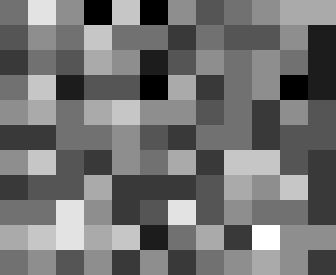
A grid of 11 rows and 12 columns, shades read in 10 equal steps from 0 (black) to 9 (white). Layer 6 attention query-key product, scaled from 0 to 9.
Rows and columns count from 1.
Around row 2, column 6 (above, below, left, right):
0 1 4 2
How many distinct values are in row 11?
5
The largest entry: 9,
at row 10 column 10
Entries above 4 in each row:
7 3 4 3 7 1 6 4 4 9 6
